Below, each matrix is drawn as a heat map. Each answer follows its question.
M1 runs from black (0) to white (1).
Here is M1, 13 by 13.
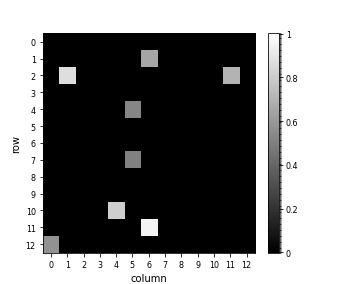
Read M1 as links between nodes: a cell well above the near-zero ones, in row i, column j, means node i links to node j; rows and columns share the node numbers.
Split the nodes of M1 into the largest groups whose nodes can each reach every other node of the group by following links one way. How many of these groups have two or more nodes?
0
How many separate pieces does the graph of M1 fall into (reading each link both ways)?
6
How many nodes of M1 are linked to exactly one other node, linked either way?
4
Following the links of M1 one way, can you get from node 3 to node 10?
no
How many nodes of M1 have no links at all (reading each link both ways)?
3
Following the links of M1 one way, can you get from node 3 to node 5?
no
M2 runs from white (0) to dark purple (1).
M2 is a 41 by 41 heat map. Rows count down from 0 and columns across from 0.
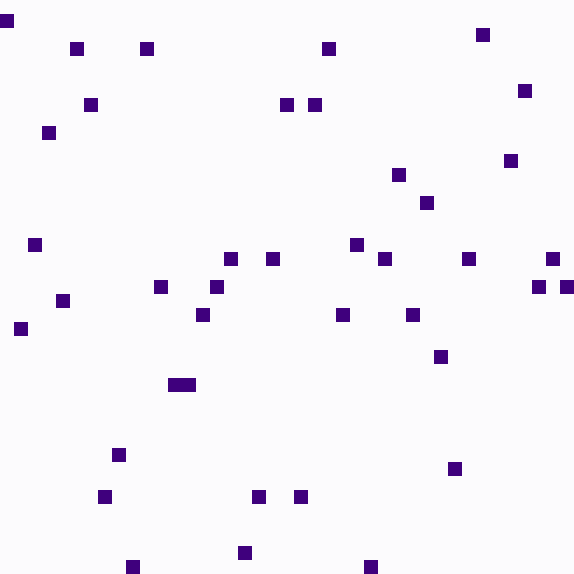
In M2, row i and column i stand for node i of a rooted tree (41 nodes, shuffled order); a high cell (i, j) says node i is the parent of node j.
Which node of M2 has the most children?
18
